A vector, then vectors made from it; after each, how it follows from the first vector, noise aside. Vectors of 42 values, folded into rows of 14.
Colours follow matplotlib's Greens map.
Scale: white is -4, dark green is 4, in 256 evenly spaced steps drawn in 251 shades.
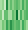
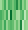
reversed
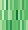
copied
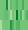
partly zeroed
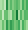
copied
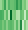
reversed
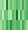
copied
